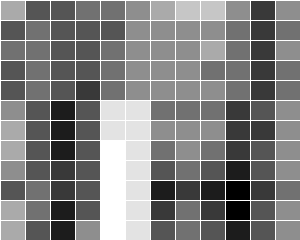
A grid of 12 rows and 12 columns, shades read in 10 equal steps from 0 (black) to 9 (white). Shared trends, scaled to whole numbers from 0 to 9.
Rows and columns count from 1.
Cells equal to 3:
34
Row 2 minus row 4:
0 0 0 0 -1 0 0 0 1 0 0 0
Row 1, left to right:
6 3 3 4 4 5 6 7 7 5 2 5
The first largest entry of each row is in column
8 6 9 6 6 5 5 5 5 5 5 5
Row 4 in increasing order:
2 3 3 3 4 4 4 4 4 5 5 5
